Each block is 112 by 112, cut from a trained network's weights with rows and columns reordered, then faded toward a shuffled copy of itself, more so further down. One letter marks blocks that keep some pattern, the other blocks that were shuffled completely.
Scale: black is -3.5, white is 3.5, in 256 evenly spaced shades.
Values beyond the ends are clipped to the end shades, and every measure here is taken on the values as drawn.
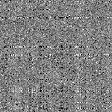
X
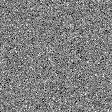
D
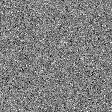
D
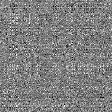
X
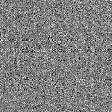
X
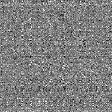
X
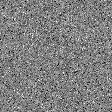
D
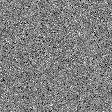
D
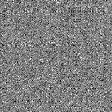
X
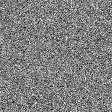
D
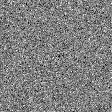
D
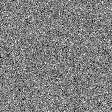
D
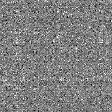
X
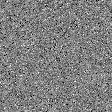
D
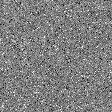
D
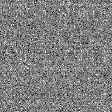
X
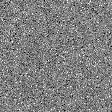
D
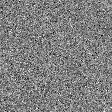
D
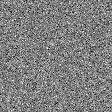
D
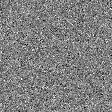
D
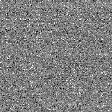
X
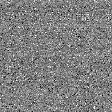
X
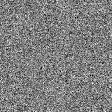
X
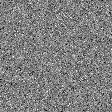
D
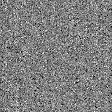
X
